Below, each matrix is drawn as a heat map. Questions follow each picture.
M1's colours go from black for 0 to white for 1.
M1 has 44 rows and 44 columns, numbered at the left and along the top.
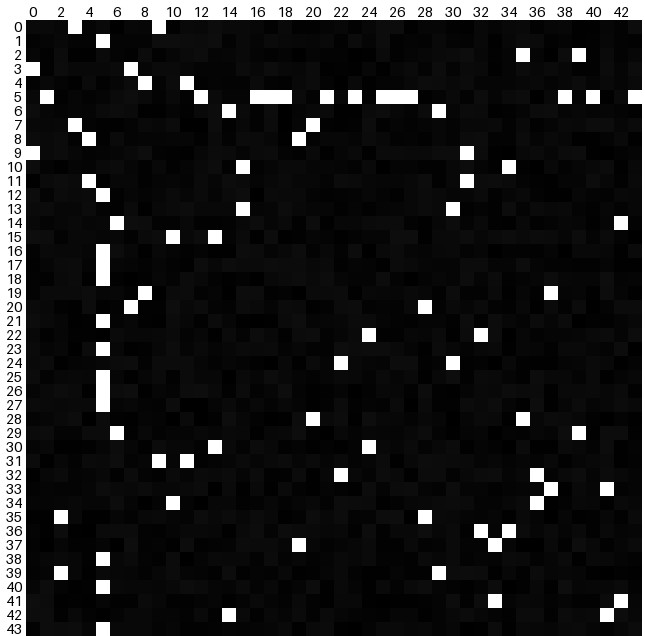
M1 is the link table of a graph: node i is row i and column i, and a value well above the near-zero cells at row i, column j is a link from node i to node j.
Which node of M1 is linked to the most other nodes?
node 5
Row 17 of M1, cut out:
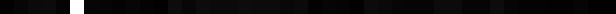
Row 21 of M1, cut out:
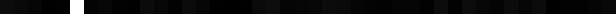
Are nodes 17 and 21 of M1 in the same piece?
yes
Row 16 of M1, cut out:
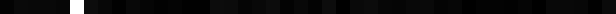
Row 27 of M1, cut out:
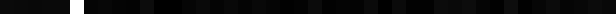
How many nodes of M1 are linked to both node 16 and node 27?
1
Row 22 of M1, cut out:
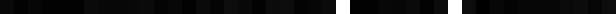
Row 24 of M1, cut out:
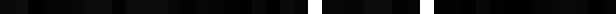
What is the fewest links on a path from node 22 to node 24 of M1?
1
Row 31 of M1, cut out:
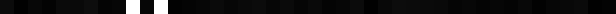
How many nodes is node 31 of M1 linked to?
2
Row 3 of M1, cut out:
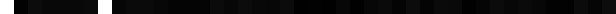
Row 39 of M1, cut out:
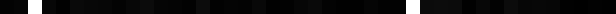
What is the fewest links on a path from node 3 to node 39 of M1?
6
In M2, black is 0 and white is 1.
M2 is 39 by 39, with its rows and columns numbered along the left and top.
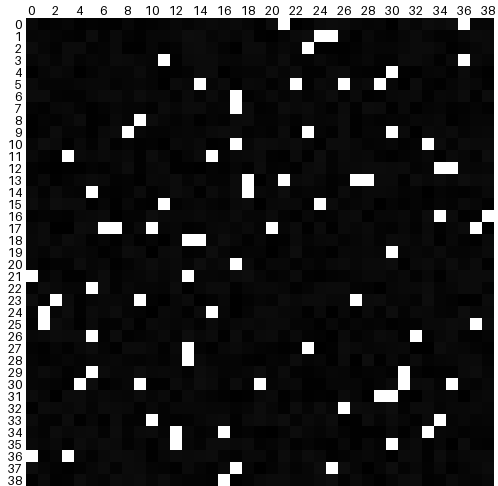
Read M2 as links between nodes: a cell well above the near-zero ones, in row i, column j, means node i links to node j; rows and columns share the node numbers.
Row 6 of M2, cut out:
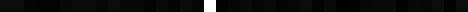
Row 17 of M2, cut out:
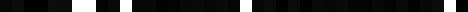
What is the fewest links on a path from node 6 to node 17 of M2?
1
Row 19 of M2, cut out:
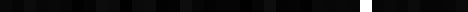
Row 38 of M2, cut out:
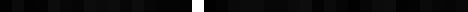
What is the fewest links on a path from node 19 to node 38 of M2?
6
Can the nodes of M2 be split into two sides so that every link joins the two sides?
no
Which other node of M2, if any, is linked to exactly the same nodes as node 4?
node 19
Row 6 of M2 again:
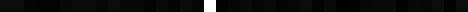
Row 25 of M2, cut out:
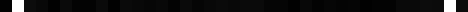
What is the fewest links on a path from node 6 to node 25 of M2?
3
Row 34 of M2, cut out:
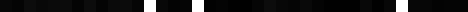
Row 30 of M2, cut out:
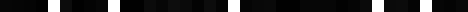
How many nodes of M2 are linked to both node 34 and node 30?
0
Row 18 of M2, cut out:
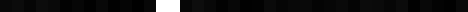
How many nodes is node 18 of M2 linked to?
2
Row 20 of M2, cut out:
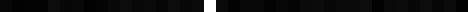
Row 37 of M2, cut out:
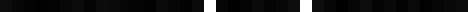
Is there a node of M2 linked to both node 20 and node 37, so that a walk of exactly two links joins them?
yes
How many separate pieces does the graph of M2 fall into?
1
